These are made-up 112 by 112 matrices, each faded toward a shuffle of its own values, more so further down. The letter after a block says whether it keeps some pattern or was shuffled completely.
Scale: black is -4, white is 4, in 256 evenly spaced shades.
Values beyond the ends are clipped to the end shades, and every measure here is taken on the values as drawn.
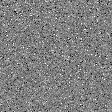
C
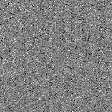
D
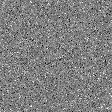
C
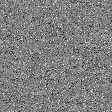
C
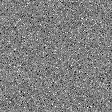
C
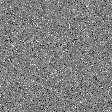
C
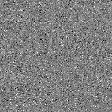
D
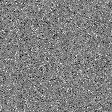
C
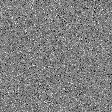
C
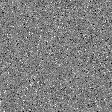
C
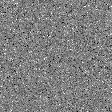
C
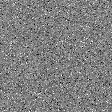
C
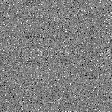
D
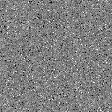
D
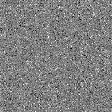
D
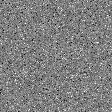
C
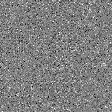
D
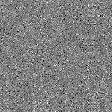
D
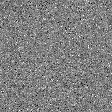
C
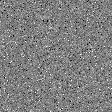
C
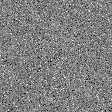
C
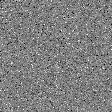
C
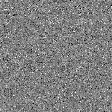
D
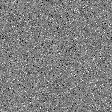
C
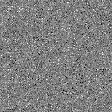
D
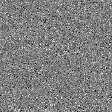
D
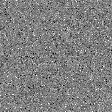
D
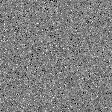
C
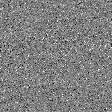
D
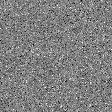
C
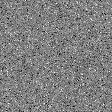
C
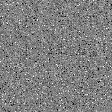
D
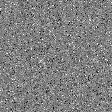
D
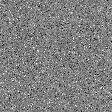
C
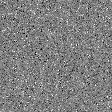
C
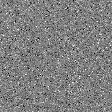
D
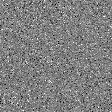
D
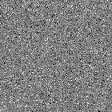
D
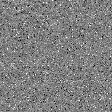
D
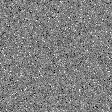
C
